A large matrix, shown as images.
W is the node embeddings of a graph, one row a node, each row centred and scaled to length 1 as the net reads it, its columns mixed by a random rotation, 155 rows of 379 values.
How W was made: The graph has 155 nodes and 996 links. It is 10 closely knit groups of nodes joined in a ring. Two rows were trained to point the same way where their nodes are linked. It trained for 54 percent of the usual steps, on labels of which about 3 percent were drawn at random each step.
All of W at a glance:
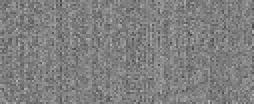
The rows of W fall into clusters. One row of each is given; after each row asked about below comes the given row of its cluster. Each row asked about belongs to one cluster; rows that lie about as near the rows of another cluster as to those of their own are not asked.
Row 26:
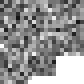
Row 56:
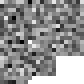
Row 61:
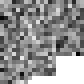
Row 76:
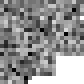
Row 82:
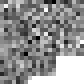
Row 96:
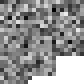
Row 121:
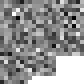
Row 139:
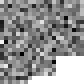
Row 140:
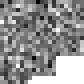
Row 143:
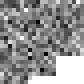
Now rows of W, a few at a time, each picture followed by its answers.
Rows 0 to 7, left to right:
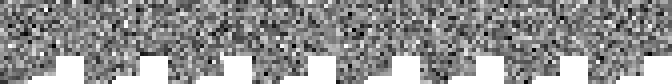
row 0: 82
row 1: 96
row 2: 121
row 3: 143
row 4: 82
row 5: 76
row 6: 143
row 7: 96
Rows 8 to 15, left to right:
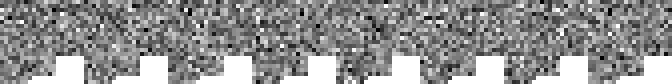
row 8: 96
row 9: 26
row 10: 61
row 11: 143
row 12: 76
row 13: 96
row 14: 140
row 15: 61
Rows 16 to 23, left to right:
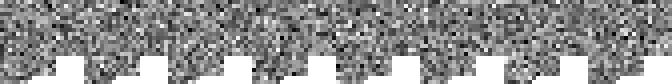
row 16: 139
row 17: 140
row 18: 139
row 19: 76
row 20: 61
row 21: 143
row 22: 56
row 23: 82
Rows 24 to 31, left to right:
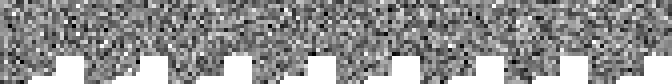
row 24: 121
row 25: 139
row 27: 96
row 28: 96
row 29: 143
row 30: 76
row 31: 26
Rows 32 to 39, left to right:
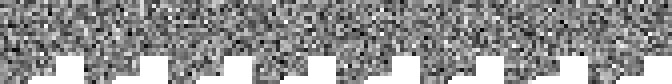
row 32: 143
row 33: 61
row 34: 96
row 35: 56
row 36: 82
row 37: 26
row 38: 82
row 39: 56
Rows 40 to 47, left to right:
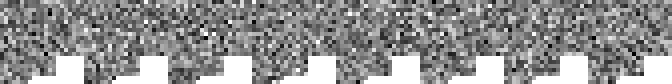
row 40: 143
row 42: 82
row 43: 139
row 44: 121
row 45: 61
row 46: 26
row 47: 143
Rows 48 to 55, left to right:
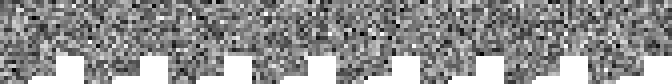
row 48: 76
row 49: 26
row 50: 76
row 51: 121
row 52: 82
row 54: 82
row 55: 61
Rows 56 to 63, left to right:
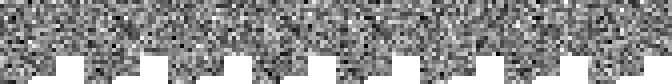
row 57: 76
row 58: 26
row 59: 76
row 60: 76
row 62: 76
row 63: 56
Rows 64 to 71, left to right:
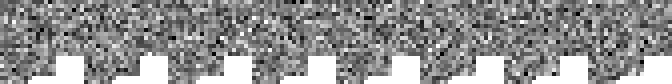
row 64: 76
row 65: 26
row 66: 143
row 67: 76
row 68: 76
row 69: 139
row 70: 96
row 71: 139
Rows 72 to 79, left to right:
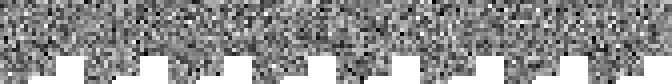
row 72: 143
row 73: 96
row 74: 96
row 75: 121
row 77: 61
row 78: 96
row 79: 143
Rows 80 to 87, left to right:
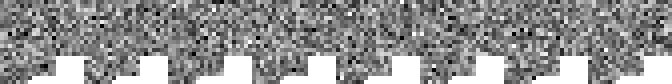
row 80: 82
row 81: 96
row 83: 26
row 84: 121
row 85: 76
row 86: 82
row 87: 121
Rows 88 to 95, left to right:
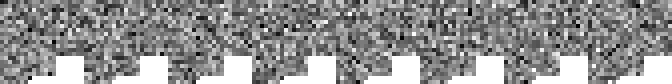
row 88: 96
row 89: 61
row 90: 76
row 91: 82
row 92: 121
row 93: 143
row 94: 121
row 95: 139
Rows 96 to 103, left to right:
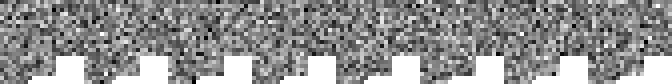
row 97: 56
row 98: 76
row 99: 96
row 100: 26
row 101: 61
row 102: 96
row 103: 139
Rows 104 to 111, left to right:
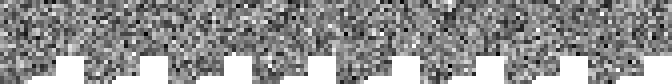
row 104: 82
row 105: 96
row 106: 26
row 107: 140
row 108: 82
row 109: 140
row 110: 56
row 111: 121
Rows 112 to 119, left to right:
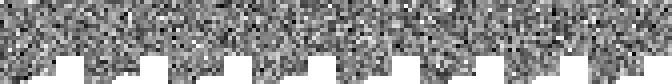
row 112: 139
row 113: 26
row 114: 26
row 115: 26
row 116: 61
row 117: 140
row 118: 143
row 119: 143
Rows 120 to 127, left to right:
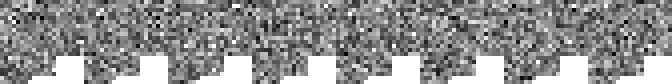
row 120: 140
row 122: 139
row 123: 143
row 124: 121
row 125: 76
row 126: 139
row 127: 82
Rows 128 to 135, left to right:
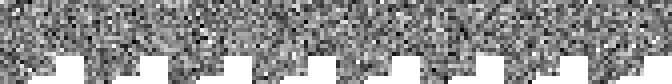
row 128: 121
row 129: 143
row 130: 82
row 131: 96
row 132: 96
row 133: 76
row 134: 96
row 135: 139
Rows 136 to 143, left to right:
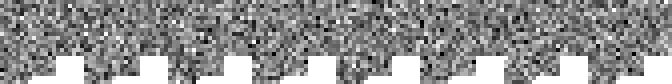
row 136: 61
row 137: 61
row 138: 76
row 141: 139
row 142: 56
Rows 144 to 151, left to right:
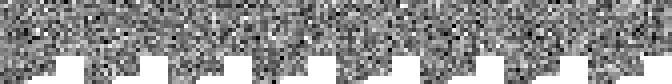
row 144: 82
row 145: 56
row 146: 26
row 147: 143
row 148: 139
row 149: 82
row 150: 82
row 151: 121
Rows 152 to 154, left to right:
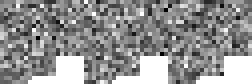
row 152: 82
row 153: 61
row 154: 140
